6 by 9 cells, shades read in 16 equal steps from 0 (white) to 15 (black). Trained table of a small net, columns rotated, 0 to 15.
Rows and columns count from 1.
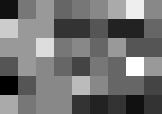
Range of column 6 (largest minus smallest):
6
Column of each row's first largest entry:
1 7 8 5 1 8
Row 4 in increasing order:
0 6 6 7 8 9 9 10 11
